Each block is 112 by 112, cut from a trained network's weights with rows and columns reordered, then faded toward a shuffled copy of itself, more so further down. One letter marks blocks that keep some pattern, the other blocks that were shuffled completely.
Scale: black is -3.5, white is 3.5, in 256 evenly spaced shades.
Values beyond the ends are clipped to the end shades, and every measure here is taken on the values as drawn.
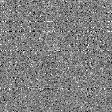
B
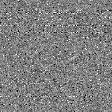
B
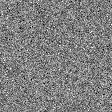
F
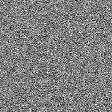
B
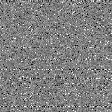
B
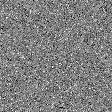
F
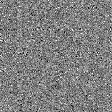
B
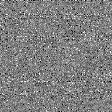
B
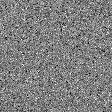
F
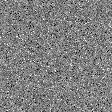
F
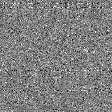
B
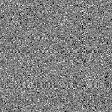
B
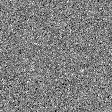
F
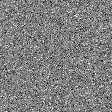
F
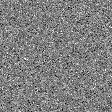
F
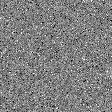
F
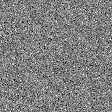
F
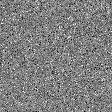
F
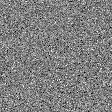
F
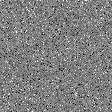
F
